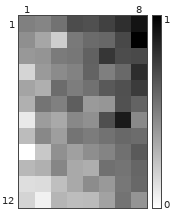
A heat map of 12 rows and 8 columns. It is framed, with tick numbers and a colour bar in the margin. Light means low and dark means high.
Ninth with the highest average: top right. Ninth with the lowest average: bottom left. Slope: up to the top right.
